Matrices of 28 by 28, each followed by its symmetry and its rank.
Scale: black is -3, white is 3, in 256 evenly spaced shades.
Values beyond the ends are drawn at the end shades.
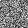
neither, full rank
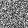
neither, full rank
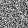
neither, full rank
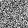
neither, full rank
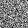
antisymmetric, full rank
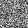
antisymmetric, full rank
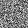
antisymmetric, full rank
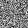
antisymmetric, full rank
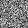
neither, full rank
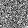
neither, full rank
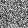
neither, full rank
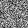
neither, full rank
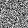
neither, full rank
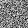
neither, full rank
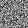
neither, full rank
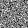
antisymmetric, full rank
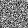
antisymmetric, full rank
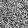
antisymmetric, full rank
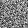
antisymmetric, full rank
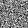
antisymmetric, full rank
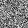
antisymmetric, full rank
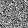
antisymmetric, full rank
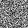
neither, full rank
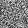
antisymmetric, full rank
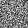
neither, full rank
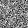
neither, full rank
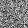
antisymmetric, full rank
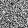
antisymmetric, full rank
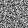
antisymmetric, full rank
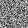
neither, full rank
